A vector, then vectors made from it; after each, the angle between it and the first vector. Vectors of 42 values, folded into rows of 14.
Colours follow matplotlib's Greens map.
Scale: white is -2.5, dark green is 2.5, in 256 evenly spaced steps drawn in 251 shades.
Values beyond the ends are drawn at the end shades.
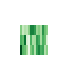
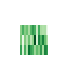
orthogonal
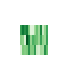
nearly opposite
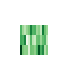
nearly parallel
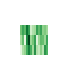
nearly opposite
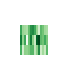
partly aligned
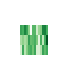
partly opposed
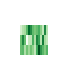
partly aligned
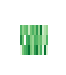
partly opposed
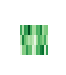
orthogonal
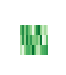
partly opposed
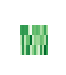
partly opposed
